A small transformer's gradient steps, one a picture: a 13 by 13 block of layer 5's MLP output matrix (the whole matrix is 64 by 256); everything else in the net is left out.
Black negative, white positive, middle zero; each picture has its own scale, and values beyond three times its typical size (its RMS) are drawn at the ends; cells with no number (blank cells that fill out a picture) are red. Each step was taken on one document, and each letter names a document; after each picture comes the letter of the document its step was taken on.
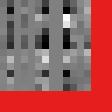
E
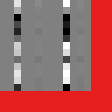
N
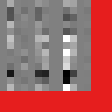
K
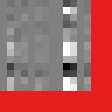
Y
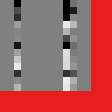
N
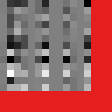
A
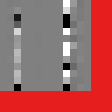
N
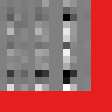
K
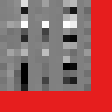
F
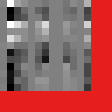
A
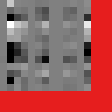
A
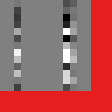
N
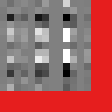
K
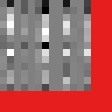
E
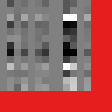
Y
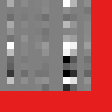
Y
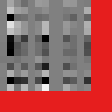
A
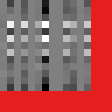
E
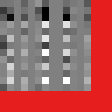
E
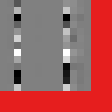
N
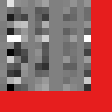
A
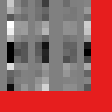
A
